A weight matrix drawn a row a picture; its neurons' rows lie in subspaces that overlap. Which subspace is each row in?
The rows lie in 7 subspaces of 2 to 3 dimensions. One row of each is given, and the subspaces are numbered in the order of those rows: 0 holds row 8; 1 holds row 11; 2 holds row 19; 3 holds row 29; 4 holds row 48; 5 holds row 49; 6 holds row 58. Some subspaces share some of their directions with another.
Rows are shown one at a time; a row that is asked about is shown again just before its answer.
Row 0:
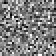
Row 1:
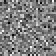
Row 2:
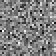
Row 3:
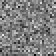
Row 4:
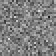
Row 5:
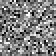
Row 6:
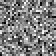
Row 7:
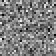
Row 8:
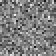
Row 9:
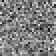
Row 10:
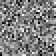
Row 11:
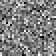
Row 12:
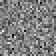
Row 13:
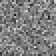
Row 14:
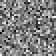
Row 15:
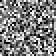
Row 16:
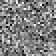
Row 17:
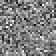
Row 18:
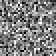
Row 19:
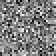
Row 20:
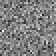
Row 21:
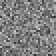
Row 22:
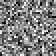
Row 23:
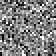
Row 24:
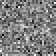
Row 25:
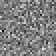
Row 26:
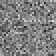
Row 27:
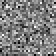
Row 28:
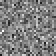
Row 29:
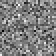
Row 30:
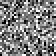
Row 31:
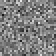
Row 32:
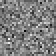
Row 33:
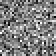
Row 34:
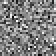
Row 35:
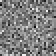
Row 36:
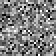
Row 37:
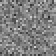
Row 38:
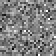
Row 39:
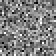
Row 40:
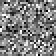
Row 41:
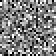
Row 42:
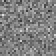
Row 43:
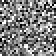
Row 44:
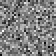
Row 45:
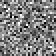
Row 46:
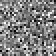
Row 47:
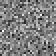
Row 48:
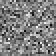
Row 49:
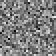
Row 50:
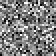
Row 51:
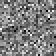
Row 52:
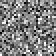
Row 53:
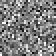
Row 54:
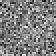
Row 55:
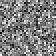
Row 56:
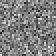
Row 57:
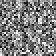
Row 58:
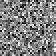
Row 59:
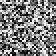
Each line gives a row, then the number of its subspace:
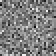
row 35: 0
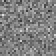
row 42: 2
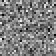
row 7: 2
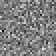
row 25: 6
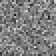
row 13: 0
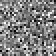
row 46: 3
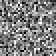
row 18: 3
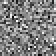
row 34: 4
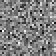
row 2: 6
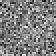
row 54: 0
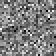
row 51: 1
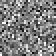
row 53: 2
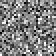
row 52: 3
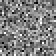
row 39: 3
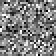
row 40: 1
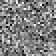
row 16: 1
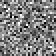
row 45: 0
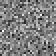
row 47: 6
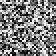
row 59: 2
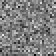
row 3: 5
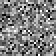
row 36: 1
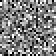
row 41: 0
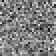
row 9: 2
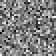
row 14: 5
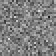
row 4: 4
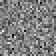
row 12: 4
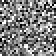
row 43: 2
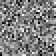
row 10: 2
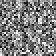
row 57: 3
